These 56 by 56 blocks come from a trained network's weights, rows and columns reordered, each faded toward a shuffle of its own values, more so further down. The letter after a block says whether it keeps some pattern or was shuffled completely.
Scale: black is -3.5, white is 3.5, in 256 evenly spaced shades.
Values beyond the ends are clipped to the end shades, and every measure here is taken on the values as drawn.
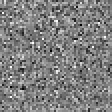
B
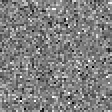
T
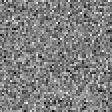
T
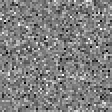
T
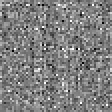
B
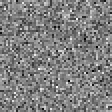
T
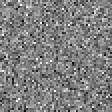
T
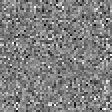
B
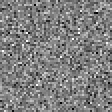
T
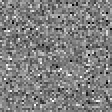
B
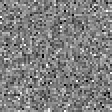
T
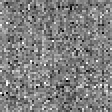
B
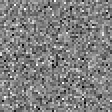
T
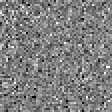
B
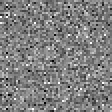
B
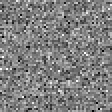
B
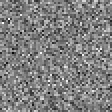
B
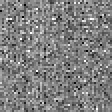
B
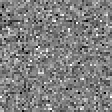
B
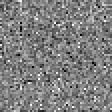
B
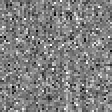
B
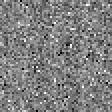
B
